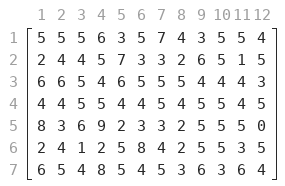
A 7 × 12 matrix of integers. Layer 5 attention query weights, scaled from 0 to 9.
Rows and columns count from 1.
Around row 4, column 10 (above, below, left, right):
4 5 5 4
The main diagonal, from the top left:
5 4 5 5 2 8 5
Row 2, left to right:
2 4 4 5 7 3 3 2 6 5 1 5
